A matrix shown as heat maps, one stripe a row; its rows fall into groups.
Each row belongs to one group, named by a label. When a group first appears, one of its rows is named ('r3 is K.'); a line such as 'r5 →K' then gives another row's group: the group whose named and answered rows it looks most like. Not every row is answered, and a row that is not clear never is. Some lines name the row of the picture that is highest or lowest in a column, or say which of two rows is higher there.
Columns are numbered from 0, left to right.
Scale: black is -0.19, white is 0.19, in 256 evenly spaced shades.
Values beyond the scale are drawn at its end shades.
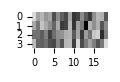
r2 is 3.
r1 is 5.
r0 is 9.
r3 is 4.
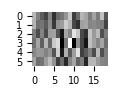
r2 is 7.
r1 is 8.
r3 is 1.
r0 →8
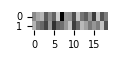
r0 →5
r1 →8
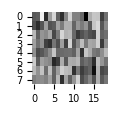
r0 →7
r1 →3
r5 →9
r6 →9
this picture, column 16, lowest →4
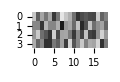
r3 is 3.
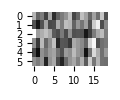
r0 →8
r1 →3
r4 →7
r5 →7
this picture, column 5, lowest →0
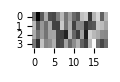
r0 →3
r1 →9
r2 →7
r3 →7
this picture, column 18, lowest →3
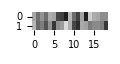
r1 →8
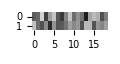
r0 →7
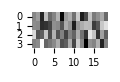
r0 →1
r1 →4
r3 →5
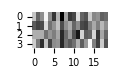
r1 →1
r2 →8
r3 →1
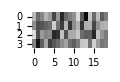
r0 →5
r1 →4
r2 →9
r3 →3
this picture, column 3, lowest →1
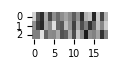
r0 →4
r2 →5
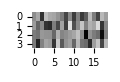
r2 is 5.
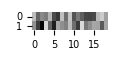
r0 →9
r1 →3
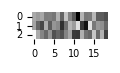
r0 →8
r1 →1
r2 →8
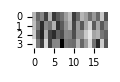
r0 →8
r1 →4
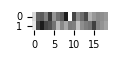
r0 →1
